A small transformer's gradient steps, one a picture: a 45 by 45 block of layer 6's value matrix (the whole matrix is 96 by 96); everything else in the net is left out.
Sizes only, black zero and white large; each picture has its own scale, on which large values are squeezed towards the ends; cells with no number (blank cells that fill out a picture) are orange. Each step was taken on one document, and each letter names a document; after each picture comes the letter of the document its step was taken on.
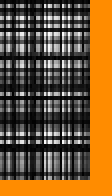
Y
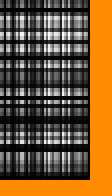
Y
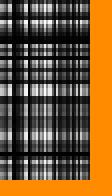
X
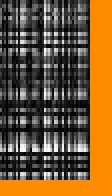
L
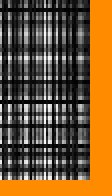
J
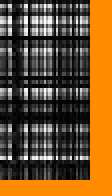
X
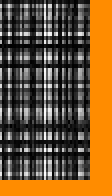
J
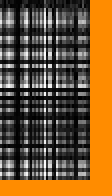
J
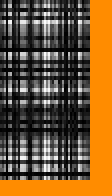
L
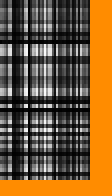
X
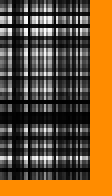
X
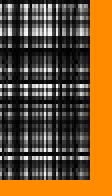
J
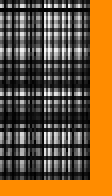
Y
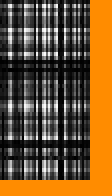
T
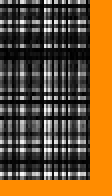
L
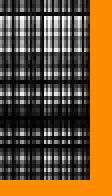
Y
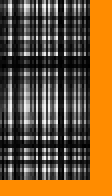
T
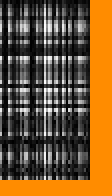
J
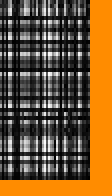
T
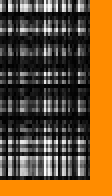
L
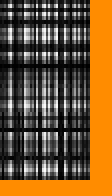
T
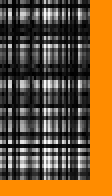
L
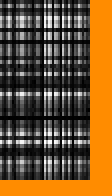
Y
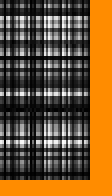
Y
